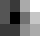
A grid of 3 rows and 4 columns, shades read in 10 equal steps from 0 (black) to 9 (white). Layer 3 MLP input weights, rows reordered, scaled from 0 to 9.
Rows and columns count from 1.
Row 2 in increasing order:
0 3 4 7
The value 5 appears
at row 3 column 3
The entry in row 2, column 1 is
3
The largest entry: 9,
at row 1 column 4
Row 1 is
3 2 6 9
